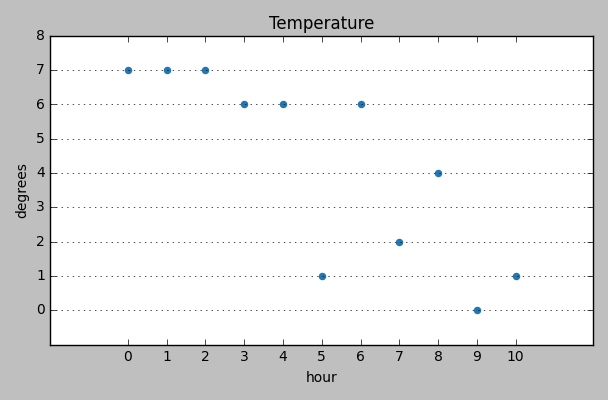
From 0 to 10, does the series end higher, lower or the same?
lower
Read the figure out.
Title: Temperature
x-axis: hour, ticks 0 1 2 3 4 5 6 7 8 9 10
y-axis: degrees, ticks 0 1 2 3 4 5 6 7 8
Values:
7 7 7 6 6 1 6 2 4 0 1
